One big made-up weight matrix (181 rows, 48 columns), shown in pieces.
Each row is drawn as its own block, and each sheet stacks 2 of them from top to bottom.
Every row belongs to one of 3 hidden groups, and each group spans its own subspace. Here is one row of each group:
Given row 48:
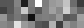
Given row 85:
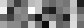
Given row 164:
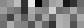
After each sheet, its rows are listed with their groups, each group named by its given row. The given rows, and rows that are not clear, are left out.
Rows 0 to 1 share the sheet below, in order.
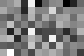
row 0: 164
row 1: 164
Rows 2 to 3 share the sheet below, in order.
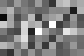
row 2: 164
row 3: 164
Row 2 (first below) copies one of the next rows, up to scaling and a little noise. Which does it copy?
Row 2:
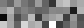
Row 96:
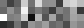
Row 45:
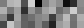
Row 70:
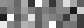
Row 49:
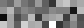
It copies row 49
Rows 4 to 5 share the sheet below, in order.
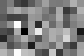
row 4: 85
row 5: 48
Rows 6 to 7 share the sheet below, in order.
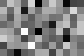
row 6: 164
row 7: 48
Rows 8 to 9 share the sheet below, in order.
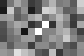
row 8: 85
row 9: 48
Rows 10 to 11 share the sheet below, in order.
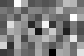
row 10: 85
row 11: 164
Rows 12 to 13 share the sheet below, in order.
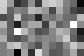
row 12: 85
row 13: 85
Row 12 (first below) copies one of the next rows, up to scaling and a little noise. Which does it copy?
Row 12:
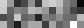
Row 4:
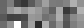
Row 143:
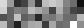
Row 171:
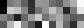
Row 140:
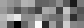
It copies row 143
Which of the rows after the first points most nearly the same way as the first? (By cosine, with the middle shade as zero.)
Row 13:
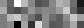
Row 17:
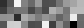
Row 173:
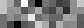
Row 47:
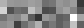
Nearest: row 47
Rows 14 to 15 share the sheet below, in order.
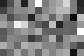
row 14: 48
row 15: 85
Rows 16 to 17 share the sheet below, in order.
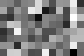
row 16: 85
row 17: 85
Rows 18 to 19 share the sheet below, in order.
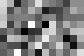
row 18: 85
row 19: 85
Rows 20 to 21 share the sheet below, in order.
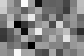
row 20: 48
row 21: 48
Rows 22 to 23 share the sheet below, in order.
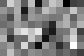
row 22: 164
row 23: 85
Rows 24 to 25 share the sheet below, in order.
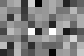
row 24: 164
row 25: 164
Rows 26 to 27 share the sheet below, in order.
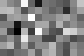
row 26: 48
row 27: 164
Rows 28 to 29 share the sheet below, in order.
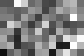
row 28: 85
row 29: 48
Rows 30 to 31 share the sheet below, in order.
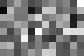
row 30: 85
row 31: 164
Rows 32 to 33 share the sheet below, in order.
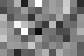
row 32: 48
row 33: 48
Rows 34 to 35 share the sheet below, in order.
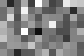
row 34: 164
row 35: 48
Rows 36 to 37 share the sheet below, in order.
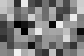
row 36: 48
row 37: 48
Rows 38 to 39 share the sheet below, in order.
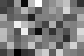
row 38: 48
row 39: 48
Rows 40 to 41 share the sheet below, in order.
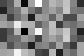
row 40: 48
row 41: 48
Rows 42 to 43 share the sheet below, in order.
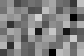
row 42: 85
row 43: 164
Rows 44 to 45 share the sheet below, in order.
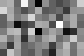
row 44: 48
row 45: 164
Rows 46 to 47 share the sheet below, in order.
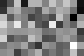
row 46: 48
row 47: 85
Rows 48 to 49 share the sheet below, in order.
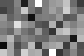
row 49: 164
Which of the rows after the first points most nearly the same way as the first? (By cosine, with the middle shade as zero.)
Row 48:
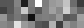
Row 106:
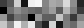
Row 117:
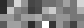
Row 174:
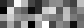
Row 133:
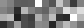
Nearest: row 106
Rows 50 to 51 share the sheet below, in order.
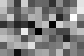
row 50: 48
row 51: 48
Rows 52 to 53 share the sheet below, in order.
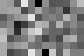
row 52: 48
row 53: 85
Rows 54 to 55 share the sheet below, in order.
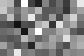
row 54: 48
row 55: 48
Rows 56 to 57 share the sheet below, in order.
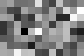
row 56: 48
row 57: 48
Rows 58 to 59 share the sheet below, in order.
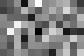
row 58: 48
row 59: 164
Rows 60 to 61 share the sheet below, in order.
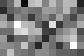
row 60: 48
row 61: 85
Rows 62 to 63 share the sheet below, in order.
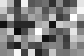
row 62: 48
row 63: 85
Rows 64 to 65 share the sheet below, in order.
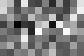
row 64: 48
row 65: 164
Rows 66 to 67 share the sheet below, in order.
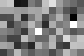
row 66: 85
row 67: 48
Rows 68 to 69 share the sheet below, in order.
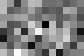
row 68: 85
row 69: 48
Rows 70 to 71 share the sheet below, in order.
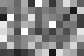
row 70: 164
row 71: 48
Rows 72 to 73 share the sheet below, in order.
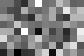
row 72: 48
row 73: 48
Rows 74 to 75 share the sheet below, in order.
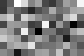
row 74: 85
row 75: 48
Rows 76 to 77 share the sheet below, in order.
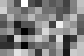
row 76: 48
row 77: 85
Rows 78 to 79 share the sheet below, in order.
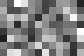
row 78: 85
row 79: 85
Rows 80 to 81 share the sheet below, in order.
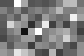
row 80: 85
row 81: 48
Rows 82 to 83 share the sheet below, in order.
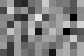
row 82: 85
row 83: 164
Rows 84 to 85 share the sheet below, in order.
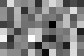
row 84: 164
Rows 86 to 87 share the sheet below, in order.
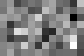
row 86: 85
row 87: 85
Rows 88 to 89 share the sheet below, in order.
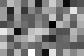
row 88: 164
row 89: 85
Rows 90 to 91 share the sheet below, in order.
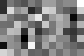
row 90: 85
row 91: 164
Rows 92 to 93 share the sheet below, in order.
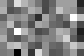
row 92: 85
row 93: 85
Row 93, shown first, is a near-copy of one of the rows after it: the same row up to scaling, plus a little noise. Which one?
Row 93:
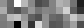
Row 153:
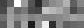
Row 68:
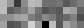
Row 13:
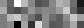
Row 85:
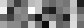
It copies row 13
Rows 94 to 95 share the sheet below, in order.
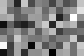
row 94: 48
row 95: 164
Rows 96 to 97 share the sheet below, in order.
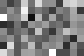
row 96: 164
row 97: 164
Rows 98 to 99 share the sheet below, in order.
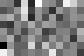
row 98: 164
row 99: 164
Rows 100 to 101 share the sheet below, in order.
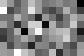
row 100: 85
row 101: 48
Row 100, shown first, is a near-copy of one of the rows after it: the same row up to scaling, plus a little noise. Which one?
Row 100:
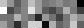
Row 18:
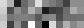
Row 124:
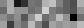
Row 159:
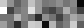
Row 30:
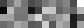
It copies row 159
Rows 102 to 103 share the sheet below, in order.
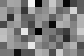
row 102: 164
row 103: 48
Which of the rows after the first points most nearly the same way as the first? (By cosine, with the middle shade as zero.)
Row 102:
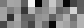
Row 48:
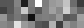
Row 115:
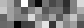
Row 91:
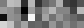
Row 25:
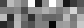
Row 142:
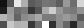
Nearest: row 25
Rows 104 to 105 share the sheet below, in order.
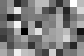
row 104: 85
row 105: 48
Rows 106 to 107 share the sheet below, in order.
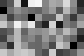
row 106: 48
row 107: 48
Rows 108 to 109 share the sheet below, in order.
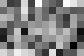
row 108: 164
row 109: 48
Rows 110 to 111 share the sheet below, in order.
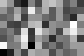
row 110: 85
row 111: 164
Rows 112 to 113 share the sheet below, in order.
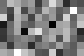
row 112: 164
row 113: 48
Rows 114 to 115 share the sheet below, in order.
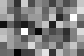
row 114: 48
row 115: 48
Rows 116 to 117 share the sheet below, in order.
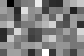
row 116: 164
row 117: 85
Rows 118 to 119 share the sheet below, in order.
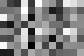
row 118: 164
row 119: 164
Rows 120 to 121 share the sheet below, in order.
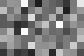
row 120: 48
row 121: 48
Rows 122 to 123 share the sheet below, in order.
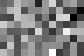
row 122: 48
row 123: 164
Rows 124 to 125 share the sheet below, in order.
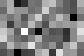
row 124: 85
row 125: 48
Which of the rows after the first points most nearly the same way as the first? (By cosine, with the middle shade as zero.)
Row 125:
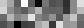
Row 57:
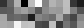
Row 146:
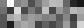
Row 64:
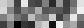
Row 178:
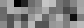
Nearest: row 64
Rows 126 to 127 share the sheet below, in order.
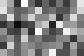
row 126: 48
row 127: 164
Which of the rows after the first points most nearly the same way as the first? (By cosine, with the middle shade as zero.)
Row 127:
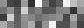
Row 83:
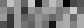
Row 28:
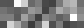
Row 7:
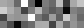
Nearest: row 28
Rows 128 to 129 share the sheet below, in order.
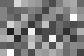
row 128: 85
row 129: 164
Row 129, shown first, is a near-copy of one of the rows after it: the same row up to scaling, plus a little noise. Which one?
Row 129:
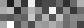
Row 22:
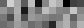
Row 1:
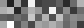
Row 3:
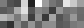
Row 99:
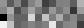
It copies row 1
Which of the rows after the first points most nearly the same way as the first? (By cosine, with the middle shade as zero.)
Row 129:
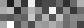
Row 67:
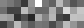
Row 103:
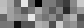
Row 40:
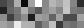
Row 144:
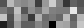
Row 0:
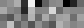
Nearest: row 0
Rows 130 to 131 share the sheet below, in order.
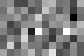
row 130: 85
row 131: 164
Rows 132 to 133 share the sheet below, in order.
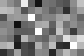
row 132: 48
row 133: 48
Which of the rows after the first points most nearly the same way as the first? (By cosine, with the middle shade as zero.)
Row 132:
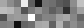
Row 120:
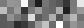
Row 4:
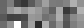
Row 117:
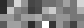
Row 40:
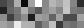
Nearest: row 120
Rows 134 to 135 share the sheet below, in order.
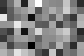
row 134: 48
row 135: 48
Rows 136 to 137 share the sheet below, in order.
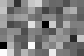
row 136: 85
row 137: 164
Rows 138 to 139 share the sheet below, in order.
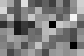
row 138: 48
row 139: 85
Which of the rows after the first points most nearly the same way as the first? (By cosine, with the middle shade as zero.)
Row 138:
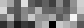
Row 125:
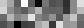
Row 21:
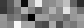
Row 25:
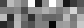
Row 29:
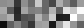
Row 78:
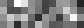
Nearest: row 125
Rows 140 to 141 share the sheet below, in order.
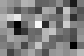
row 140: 85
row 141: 85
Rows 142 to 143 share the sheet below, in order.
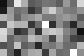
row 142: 85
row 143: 85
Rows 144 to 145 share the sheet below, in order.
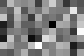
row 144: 164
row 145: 85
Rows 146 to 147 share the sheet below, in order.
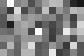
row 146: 164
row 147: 164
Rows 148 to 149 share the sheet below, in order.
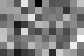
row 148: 48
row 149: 48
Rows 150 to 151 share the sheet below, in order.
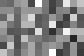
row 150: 164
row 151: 164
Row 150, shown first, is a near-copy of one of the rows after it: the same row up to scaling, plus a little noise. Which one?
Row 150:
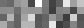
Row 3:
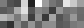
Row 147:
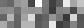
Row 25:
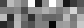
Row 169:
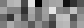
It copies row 147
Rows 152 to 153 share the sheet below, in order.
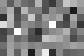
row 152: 164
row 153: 85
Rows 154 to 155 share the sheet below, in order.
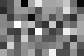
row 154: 48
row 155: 164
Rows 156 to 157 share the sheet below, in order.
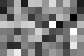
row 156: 48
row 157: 85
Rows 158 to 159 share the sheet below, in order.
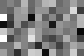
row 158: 164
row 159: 85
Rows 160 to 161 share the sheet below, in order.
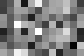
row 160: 48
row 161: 48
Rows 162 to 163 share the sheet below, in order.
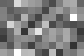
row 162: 85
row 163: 48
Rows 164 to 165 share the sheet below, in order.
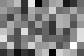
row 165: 48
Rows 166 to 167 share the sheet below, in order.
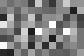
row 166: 164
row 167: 164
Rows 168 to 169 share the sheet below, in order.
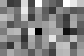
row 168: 164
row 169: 164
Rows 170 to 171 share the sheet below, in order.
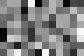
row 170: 164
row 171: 85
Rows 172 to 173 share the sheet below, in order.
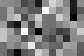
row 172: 85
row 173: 48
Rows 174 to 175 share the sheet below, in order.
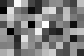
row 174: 85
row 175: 164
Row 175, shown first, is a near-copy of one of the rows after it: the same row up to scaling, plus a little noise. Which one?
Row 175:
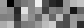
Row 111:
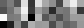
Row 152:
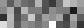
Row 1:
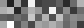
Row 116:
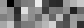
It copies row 116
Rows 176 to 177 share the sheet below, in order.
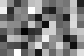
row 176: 85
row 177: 85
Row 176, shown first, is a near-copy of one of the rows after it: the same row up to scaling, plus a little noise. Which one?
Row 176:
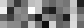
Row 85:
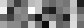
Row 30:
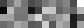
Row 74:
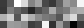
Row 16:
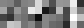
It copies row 85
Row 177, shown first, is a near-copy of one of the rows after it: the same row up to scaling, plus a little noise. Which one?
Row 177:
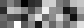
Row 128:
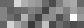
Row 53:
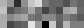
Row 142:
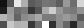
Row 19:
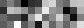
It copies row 19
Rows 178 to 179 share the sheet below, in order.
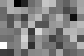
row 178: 85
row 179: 164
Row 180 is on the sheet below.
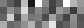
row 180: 164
